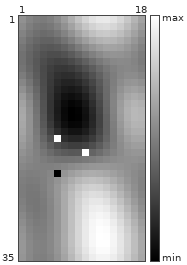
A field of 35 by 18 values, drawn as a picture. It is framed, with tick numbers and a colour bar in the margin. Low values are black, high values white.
There are no regular stripes. The centre is the ninth with the lowest average. The bottom left is the calmest part. Three lone cells stand out: two far higher and one far lower than their neighbours. The bottom middle is the ninth with the highest average.
